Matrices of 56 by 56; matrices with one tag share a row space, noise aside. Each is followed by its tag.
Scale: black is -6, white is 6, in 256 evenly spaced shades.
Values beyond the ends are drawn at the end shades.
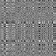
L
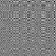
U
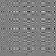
U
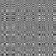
L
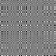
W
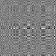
U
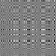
U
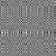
W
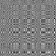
U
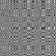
U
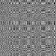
U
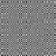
W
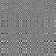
W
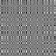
W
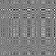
U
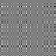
W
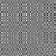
W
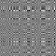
U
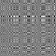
U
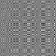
U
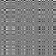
L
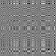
U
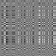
L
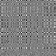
W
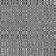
W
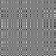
W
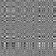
L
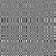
W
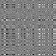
L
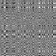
L
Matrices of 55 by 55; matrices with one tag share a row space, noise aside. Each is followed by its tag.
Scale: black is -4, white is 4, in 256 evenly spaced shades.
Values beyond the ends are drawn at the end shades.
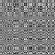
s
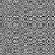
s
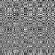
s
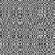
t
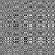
s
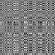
s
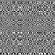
t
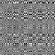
s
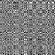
s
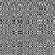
t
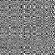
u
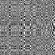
u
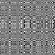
u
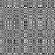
s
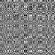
s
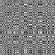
s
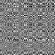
s
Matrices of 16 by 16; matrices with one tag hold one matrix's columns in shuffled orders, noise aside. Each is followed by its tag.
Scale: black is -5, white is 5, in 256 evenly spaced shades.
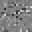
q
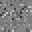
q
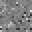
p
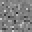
p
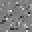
p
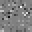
q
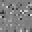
q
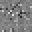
q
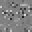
q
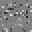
q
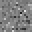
p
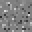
p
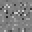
q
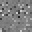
q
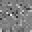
q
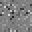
q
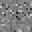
q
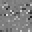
q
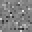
p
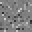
p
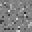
p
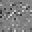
q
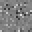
q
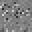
q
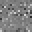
q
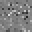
q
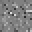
q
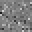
p
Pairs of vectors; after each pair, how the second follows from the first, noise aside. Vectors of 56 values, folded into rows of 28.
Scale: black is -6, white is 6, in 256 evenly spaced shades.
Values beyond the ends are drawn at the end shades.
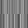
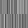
shuffled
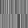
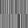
copied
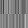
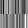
scaled up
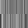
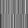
shuffled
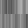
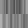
wrapped around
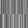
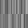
shuffled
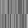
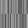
copied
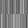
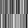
scaled up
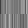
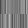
copied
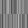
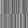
shuffled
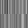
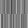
shuffled
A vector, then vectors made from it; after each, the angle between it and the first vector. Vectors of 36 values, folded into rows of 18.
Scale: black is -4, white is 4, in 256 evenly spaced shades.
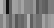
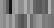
partly aligned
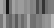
nearly parallel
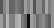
partly opposed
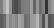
partly opposed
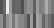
nearly opposite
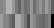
partly opposed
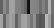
orthogonal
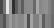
nearly opposite
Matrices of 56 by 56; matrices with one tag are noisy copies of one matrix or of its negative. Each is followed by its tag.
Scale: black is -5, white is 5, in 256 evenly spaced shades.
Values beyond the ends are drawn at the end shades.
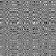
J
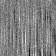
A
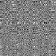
J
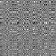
J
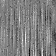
A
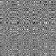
J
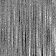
A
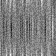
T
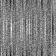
T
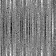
T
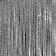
A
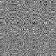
J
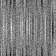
T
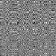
J
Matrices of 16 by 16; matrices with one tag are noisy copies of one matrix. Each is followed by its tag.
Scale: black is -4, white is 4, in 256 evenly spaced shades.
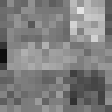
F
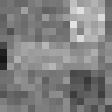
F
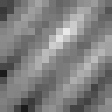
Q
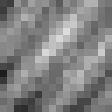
Q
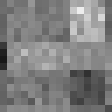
F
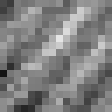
Q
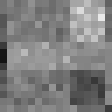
F
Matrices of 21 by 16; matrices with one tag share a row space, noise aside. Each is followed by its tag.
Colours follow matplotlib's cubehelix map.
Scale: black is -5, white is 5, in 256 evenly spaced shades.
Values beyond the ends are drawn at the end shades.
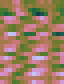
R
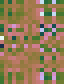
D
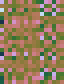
D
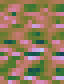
R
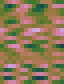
R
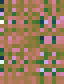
D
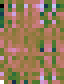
D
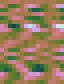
R
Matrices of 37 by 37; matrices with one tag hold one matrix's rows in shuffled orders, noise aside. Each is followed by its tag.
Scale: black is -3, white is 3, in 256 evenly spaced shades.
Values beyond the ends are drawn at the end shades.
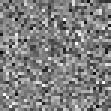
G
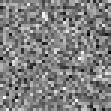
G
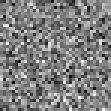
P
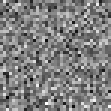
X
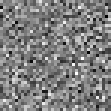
G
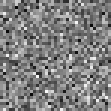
X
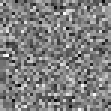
P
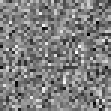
G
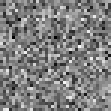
P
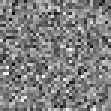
P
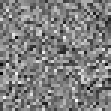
G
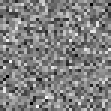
X
